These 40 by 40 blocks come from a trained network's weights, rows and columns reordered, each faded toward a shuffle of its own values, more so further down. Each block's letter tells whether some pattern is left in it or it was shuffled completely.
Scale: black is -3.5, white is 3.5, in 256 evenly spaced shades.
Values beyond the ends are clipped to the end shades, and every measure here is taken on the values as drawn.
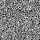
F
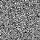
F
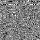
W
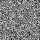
F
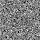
F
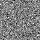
F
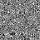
W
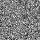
F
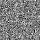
F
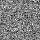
W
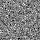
F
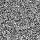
F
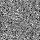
F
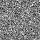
F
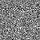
W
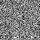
W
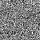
W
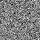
F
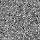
W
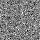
F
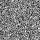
F
